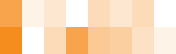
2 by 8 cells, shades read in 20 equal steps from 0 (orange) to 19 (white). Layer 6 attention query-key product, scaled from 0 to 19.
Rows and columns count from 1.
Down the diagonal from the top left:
4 19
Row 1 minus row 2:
4 -2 2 15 3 4 -1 2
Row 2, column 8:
17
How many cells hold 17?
2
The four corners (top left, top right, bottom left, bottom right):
4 19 0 17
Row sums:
115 88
